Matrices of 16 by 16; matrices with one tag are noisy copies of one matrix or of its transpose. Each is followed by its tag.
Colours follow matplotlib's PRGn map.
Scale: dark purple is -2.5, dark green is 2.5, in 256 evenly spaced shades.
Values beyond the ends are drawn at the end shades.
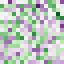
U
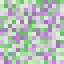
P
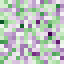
P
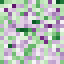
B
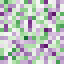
U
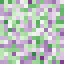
U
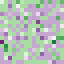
P
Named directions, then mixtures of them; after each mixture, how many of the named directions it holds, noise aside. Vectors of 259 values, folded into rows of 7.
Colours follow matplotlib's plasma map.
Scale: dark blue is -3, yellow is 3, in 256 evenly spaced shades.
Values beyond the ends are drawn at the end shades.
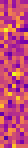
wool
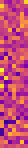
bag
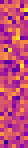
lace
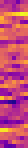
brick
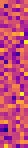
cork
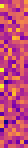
two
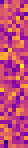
two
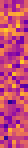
three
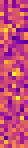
two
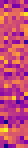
two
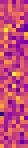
one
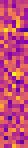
one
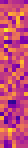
three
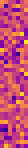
one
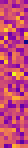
two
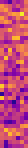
three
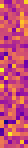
one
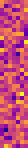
one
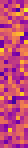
three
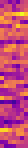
one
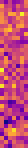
three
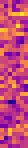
three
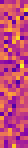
two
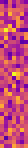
one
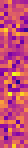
three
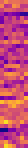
two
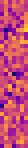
one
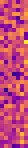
three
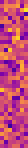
one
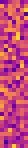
two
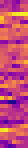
one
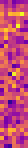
two
